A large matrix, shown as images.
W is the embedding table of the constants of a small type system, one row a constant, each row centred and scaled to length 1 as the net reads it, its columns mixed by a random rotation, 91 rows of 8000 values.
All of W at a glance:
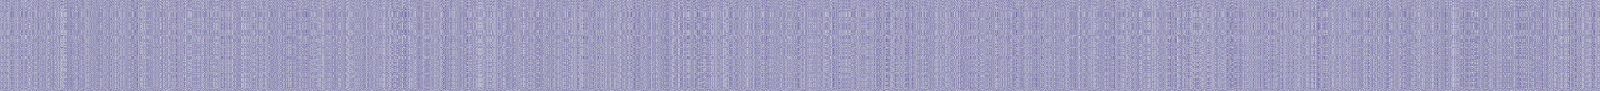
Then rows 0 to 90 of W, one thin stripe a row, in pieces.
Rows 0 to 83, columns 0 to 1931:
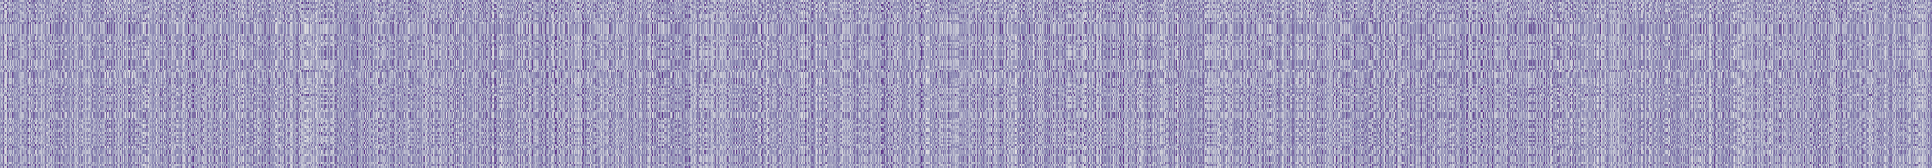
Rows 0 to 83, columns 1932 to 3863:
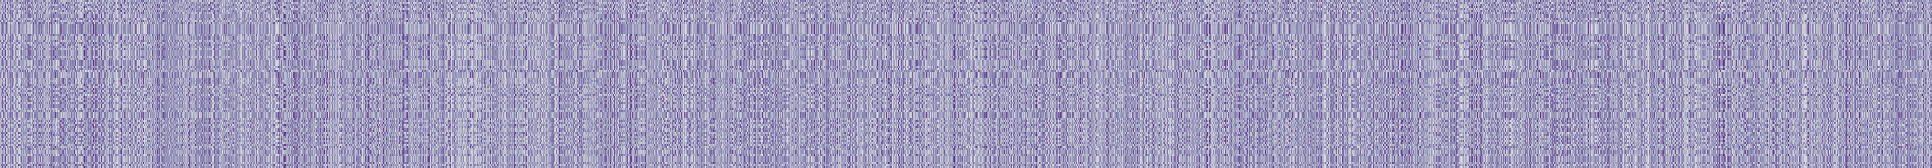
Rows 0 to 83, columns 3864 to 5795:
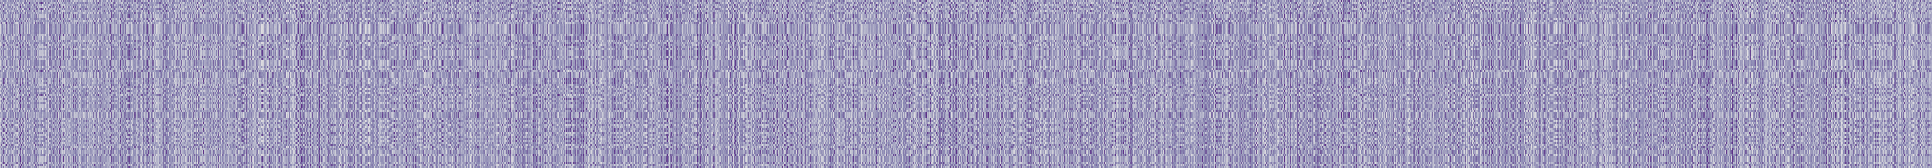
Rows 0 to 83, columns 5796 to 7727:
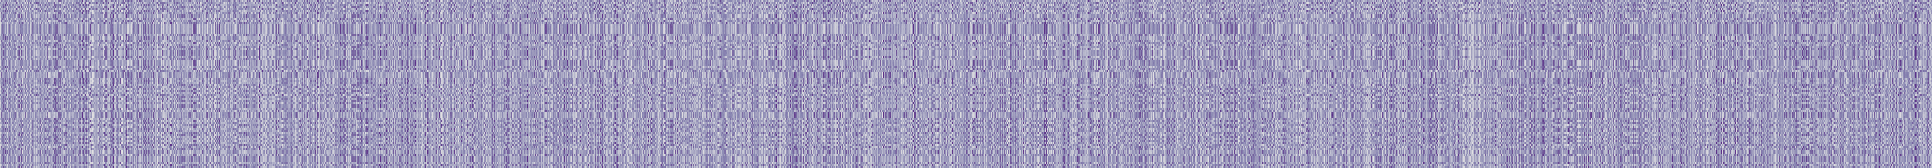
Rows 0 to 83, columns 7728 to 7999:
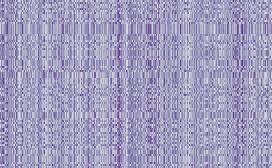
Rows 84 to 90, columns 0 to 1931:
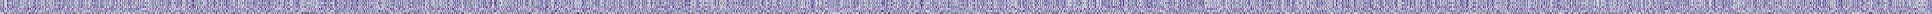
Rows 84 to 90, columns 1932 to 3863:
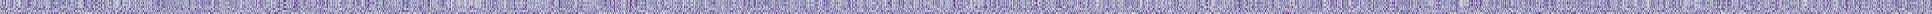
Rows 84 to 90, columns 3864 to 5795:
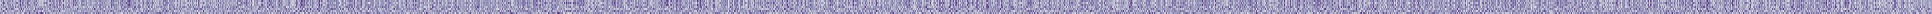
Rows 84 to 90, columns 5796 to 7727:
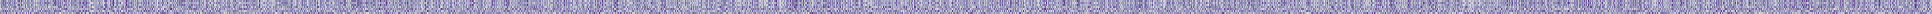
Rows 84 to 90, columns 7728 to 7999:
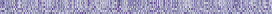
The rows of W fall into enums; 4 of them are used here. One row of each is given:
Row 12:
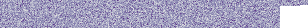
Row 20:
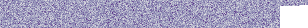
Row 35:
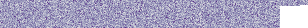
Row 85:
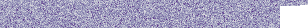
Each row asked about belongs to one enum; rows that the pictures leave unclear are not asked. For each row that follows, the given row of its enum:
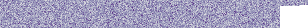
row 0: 20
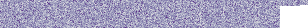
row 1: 35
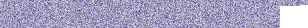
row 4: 35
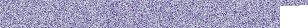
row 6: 20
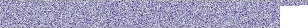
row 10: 20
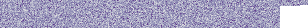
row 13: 12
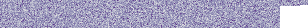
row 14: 12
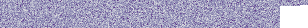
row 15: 12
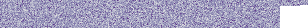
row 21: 12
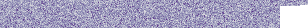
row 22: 85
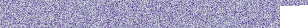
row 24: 20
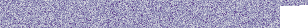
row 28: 20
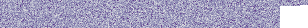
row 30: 12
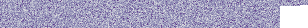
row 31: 12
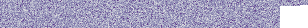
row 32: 12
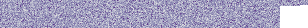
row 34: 12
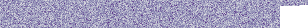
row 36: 20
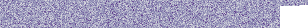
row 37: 20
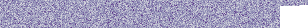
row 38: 20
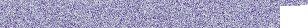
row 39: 85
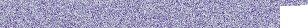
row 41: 85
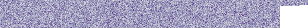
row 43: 20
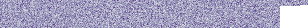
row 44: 12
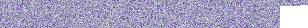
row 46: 12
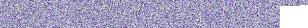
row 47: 35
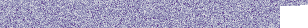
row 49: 85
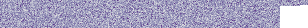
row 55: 12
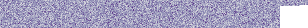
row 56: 20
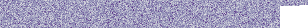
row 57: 20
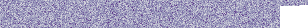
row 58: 20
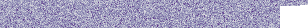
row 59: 85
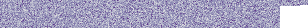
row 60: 12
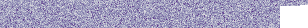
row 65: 85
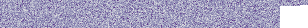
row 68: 12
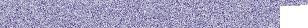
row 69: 85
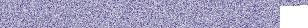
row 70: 12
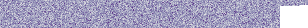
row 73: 20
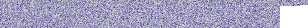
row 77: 12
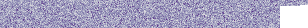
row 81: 85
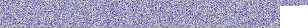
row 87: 20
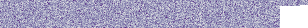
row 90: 35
